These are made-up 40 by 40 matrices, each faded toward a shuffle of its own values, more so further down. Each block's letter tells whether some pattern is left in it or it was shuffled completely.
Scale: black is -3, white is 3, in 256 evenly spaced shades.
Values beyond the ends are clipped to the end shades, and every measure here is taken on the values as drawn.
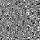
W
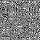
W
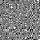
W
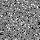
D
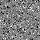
D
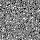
D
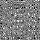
W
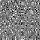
W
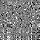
W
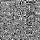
W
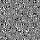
W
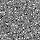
D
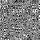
W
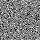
D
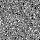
D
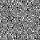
W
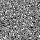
D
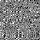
W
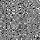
W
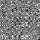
W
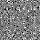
W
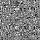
W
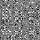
W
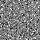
D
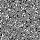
D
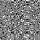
W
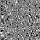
W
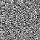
W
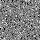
D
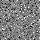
D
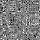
W
